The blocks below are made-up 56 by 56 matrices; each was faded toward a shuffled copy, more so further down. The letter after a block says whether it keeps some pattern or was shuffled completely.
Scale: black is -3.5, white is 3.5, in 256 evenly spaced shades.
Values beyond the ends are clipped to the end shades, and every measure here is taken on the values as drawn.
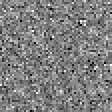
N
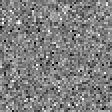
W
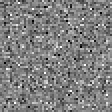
N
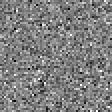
W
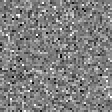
W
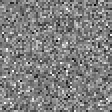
W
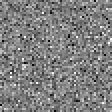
N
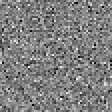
N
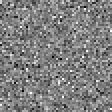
N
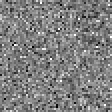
N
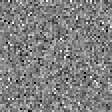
N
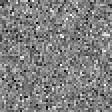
W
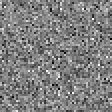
N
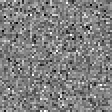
N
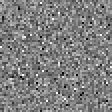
N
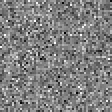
W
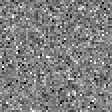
W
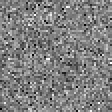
N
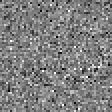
W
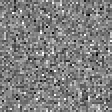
W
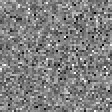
N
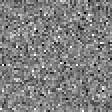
N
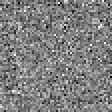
N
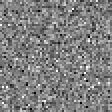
N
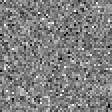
W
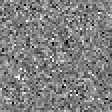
W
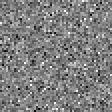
W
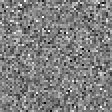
W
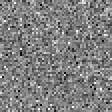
W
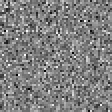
N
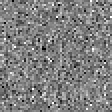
N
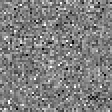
N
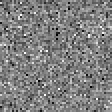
W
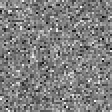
W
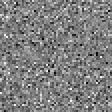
N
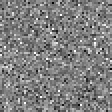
W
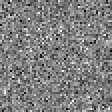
W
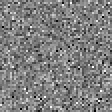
N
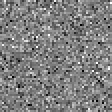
W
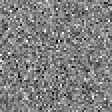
N
